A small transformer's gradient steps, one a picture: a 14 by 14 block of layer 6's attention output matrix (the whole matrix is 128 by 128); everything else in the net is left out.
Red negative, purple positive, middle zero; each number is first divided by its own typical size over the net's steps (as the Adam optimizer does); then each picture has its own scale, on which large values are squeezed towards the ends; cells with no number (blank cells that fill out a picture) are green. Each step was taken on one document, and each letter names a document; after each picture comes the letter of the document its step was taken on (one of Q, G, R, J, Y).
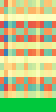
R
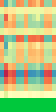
R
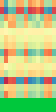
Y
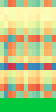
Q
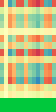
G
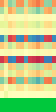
G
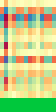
Y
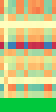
R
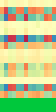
Q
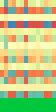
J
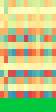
Q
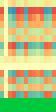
J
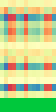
Q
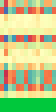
Y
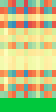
J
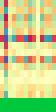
Y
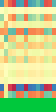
Q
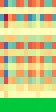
Y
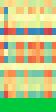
R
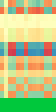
J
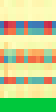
R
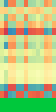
Q
